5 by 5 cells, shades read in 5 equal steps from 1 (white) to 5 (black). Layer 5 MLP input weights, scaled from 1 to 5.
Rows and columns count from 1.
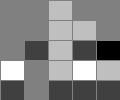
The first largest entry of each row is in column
1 1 5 2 1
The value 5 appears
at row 3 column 5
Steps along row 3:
up down up up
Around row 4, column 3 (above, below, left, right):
2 4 3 1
